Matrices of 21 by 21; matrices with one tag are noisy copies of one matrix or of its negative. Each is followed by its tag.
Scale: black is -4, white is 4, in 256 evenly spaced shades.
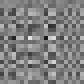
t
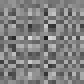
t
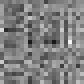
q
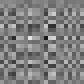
t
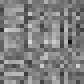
q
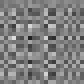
t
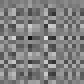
t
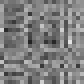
q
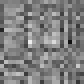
q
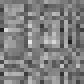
q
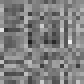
q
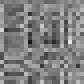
q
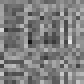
q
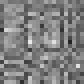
q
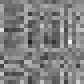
q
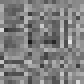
q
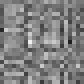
q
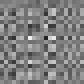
t
